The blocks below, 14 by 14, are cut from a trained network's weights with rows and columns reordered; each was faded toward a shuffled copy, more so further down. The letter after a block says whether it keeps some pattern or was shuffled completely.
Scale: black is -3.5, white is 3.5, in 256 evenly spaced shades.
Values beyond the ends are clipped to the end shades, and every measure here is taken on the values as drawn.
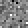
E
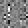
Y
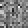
Y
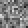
E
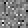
E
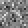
E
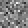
E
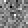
E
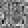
Y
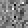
Y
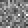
E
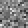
E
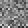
Y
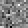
E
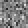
E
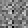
Y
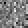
Y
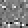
Y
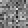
Y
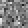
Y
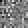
E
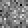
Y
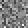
E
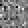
Y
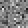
E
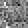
E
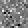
E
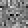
E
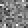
E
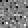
E
